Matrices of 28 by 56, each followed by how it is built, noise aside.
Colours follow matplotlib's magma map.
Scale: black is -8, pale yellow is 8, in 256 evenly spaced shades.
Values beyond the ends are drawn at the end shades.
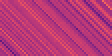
Toeplitz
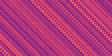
Toeplitz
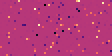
sparse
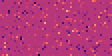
sparse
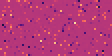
sparse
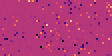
sparse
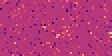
sparse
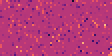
sparse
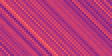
Toeplitz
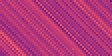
Toeplitz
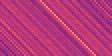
Toeplitz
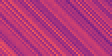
Toeplitz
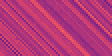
Toeplitz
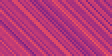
Toeplitz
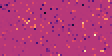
sparse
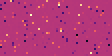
sparse
